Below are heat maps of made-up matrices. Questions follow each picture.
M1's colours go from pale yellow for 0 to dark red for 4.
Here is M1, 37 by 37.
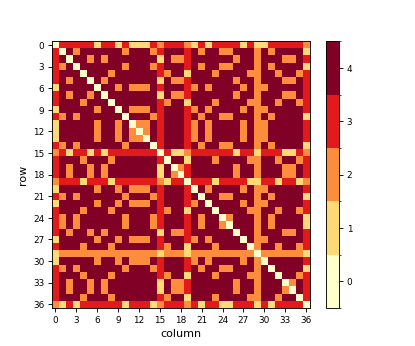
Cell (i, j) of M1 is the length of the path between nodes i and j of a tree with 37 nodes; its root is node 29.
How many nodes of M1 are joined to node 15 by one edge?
9
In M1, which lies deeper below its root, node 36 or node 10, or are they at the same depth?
node 10
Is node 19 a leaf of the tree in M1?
no
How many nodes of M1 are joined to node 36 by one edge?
9
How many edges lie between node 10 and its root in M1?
2
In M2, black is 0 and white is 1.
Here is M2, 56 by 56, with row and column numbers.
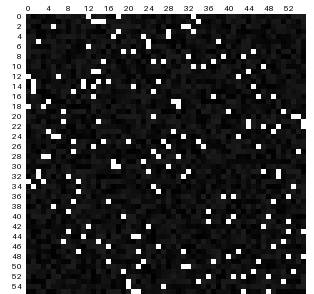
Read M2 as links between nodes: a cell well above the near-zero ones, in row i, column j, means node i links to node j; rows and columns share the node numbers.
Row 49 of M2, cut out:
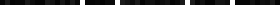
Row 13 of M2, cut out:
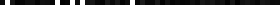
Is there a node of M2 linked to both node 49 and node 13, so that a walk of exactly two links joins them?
yes
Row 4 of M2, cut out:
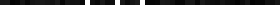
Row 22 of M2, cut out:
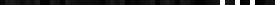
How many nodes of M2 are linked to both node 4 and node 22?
0
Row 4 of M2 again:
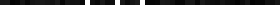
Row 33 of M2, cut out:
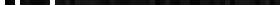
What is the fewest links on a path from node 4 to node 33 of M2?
3
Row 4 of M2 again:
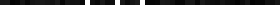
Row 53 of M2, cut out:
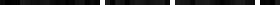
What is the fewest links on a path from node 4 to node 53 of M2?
6
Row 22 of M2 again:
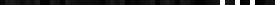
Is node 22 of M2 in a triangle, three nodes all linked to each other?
no
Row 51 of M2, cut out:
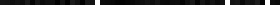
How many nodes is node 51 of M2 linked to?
3
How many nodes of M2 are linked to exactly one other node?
1
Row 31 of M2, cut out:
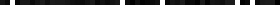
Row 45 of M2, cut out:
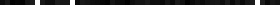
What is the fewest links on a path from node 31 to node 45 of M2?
6
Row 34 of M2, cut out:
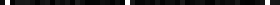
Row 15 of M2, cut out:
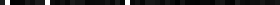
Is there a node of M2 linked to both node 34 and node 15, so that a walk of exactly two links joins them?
yes
